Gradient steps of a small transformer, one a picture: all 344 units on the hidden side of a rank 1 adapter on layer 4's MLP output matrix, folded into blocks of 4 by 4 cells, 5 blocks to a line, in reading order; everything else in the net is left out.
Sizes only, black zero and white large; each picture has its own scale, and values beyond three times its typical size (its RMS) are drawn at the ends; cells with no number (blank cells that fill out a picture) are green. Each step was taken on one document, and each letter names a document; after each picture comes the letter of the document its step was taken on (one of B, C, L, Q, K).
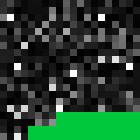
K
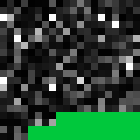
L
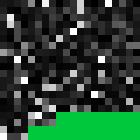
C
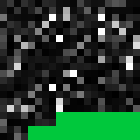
K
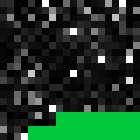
C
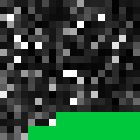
L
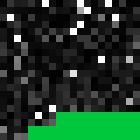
C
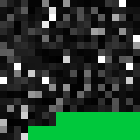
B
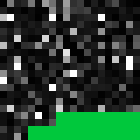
K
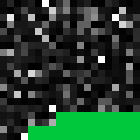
B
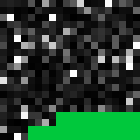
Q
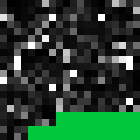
K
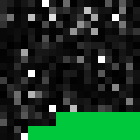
B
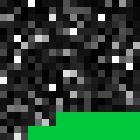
L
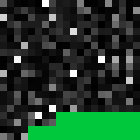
C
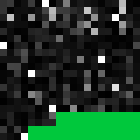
B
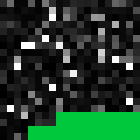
K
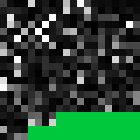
L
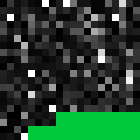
B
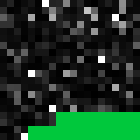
B
